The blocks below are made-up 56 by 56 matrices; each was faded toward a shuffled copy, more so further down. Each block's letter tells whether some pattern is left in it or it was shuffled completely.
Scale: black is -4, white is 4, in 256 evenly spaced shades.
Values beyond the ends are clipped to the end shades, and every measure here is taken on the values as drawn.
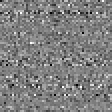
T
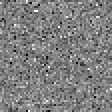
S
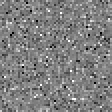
S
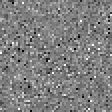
S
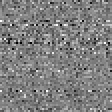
T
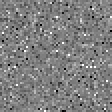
S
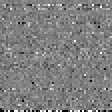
T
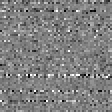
T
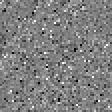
S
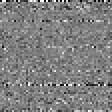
T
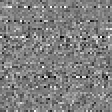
T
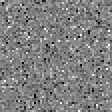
S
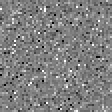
S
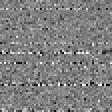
T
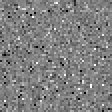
S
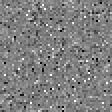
S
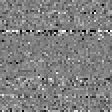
T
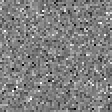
S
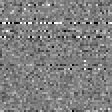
T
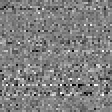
T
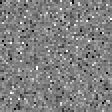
S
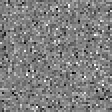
S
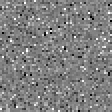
S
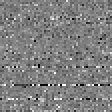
T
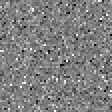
S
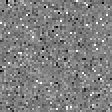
S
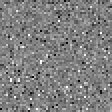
S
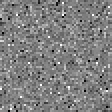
S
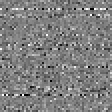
T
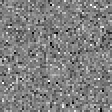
S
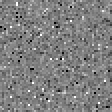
S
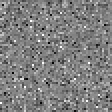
S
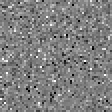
S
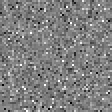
S
